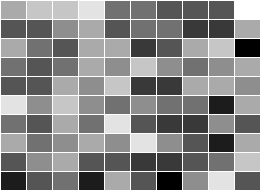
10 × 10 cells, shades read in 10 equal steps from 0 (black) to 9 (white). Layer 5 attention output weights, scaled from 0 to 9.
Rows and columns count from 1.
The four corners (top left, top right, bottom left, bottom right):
6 9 1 3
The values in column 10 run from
0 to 9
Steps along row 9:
up up down same down same up up up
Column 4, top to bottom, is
8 6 6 6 5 5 4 6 3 1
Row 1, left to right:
6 7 7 8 4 4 3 3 3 9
